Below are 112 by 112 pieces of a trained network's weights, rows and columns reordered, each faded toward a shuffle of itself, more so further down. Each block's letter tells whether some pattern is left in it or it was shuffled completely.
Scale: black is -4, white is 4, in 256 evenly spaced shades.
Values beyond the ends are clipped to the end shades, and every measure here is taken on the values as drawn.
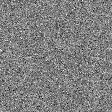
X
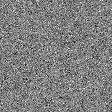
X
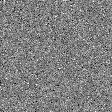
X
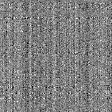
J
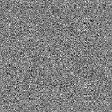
J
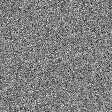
X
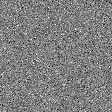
X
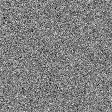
X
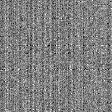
J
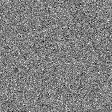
X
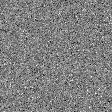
X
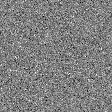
X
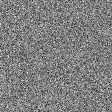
X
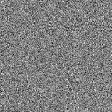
J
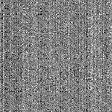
J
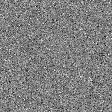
X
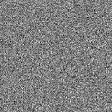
J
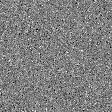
X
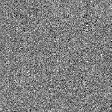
J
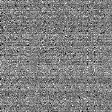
J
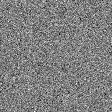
X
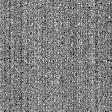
J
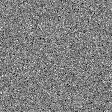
X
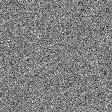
X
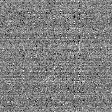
J
